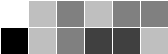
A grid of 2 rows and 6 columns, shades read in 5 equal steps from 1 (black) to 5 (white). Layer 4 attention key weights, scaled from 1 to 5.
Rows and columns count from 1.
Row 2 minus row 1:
-4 0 0 -2 -1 1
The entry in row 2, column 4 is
2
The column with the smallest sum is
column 5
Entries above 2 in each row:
6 3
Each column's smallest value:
1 4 3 2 2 3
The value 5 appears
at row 1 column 1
